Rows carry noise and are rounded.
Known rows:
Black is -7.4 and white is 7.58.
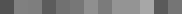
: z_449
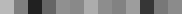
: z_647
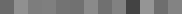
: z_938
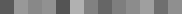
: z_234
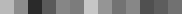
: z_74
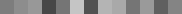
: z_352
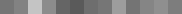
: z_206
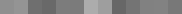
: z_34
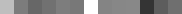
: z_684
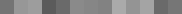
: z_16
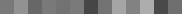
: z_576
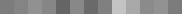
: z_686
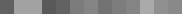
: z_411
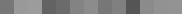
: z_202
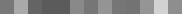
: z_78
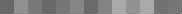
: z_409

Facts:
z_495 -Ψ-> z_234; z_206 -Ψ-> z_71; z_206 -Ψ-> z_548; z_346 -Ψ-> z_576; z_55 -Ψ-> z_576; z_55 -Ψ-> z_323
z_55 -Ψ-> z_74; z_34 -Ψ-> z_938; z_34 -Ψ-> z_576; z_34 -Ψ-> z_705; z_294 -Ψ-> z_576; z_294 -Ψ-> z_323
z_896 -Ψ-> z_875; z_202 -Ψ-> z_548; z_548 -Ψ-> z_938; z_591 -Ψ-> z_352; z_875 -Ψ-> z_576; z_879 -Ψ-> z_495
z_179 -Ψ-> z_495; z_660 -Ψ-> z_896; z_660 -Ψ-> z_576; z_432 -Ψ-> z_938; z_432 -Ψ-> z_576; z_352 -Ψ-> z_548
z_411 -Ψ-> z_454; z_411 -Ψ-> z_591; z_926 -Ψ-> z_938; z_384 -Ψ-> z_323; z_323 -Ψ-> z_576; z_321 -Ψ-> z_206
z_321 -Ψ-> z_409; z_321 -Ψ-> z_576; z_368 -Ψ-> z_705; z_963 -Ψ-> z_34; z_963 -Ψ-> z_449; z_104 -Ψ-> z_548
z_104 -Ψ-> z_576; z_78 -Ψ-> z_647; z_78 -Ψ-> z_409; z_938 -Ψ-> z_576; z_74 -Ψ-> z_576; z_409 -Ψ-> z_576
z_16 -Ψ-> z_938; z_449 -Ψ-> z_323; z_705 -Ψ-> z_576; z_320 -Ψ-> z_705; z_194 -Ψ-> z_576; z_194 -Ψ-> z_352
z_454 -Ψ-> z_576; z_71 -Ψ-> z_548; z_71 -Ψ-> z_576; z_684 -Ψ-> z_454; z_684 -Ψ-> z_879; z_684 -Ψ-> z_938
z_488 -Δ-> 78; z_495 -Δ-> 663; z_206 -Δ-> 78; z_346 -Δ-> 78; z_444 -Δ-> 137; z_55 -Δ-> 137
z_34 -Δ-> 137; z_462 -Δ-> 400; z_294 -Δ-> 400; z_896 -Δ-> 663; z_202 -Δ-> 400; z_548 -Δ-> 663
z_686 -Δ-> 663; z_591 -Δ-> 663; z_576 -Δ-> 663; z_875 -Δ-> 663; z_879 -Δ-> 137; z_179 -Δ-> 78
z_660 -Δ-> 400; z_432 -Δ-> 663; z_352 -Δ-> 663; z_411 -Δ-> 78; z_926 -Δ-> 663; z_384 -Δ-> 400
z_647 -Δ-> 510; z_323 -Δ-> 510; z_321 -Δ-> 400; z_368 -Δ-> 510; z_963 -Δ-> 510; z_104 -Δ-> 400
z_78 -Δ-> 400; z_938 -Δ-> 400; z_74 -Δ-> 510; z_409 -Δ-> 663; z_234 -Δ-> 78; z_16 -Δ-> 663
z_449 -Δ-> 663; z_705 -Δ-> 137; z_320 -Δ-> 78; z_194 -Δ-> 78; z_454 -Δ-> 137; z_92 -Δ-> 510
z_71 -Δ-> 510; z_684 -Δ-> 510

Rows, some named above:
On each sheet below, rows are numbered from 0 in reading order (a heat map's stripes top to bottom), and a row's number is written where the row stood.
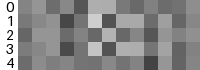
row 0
z_879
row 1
z_352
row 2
z_104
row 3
z_352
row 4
z_938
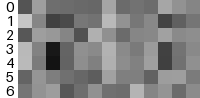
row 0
z_384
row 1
z_71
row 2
z_179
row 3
z_647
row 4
z_647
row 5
z_294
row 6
z_591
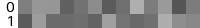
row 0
z_548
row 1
z_384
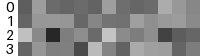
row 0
z_384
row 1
z_488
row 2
z_323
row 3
z_495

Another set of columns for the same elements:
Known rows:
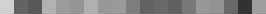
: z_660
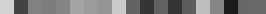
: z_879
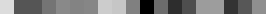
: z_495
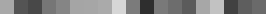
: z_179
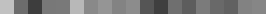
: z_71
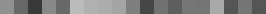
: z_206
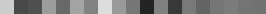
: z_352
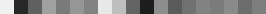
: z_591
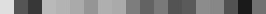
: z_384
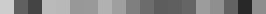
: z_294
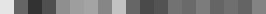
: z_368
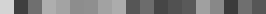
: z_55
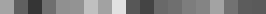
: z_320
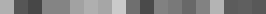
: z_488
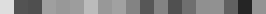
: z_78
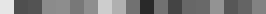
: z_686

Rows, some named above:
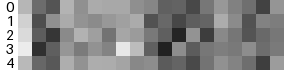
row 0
z_104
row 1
z_454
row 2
z_323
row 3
z_591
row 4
z_104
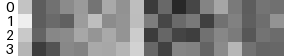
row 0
z_705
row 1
z_684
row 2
z_34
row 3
z_411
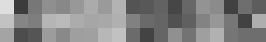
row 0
z_444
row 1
z_938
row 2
z_194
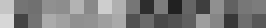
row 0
z_548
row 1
z_55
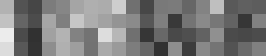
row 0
z_488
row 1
z_202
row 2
z_449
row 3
z_323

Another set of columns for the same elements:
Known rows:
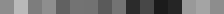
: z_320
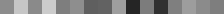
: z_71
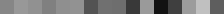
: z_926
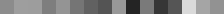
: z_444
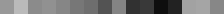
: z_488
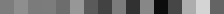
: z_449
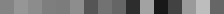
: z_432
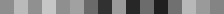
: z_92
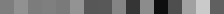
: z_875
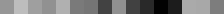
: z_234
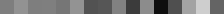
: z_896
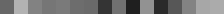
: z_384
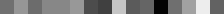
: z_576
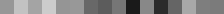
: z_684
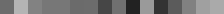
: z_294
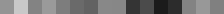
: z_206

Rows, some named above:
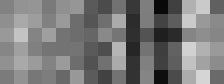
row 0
z_686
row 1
z_454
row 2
z_194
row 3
z_705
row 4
z_454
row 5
z_449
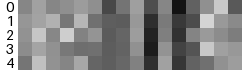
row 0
z_548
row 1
z_879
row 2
z_71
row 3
z_34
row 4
z_202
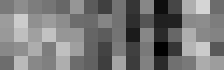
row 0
z_449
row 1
z_411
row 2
z_684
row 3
z_495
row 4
z_938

